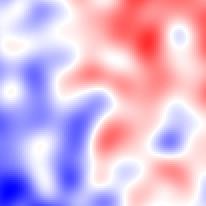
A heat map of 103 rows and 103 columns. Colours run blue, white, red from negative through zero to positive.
Ninth with the lowest average: bottom left. Stripes: none. Ninth with the highest average: top right. Grain: smooth. Mirror symmetry: none. Histogram: bell-shaped. Slope: up to the top right.
